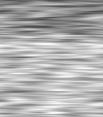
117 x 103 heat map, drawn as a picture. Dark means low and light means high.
Grain: streaks across. Seam: horizontal, 30% of the way down, the bottom part higher. Average level on the scale: 70%.
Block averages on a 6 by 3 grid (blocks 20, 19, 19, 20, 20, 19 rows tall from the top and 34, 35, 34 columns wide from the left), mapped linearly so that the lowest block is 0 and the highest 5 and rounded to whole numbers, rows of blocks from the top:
010 | 111 | 445 | 445 | 344 | 454
